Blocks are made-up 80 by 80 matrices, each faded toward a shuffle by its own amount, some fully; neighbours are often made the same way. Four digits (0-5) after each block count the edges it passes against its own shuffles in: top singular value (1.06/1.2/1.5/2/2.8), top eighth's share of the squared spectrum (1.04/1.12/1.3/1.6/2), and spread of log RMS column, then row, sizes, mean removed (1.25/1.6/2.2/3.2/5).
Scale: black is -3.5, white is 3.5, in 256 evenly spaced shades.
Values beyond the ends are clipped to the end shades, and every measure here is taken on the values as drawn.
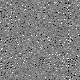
3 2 1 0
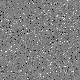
1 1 0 0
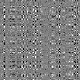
5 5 4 3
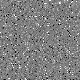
3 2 1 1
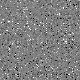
3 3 1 1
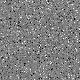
2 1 1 0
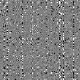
4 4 3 2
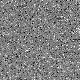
2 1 0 0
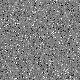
1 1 0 0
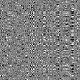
5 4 3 3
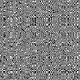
5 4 3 3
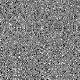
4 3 1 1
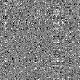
4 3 2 2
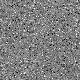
2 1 0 0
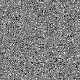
3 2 1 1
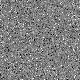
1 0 0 0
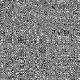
4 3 1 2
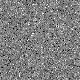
3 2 0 0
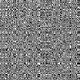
5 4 3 3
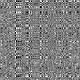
5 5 3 3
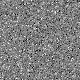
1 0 0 0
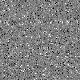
3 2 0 1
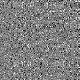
4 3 2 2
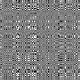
5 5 4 4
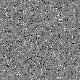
2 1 0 0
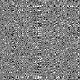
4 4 3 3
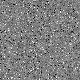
1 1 0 0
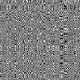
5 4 3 3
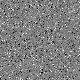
0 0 0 0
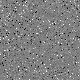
1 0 0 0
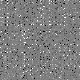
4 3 2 2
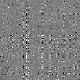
4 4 3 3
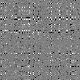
4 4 3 3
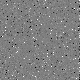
2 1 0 0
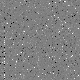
3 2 1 0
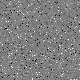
0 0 0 0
